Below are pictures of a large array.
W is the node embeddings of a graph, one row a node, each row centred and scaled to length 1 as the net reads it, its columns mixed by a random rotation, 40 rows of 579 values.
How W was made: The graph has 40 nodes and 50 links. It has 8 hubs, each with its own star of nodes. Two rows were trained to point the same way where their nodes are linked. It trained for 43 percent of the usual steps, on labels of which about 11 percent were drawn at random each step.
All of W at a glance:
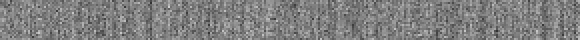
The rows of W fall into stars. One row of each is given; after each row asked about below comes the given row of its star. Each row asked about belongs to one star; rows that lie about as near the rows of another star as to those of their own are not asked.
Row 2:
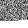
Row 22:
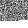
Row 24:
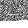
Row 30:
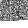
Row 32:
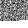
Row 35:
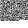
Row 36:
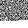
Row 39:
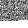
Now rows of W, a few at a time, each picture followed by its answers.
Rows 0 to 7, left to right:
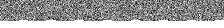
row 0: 36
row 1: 22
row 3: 39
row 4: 24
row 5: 32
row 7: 36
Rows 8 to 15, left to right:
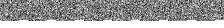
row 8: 32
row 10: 39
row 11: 24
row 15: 35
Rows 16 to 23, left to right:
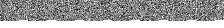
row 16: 32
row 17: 39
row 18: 36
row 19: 24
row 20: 39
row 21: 24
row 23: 22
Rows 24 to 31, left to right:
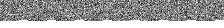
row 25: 22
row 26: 2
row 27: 22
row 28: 39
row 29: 36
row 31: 30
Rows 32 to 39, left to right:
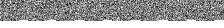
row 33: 24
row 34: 22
